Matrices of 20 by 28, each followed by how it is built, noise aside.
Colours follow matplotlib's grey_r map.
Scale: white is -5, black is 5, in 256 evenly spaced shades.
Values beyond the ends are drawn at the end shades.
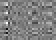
low rank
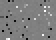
sparse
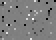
sparse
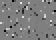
sparse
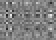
low rank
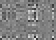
low rank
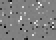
sparse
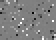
sparse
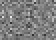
low rank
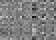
low rank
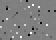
sparse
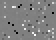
sparse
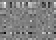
low rank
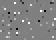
sparse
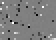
sparse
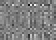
low rank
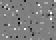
sparse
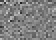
low rank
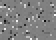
sparse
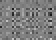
low rank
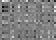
low rank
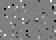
sparse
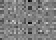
low rank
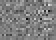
low rank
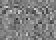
low rank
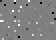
sparse
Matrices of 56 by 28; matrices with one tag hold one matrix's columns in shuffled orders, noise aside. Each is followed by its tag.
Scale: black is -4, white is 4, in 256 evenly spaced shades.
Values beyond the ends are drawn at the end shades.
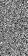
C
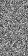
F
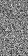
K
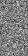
F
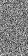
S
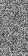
S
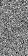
C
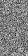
S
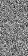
F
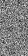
C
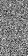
K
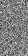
C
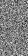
C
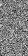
K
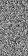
F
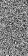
C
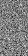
K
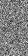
C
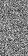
K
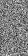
S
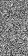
K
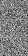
K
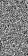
F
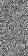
F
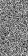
S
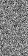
F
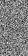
C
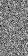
F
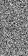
C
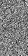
C
